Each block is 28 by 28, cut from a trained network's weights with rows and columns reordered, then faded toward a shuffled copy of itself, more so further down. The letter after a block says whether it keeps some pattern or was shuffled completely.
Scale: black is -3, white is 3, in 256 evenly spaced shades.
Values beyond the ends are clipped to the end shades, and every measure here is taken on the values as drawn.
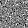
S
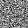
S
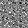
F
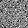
F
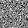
S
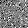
S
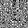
F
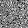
S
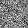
S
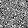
S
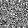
F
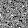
S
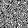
S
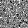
S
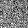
F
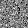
S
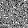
S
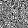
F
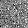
S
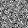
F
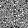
F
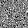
S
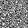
F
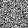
S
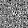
F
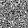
S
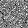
S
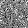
S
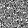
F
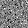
S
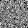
S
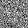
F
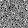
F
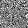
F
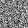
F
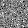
S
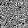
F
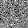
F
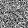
F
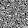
S
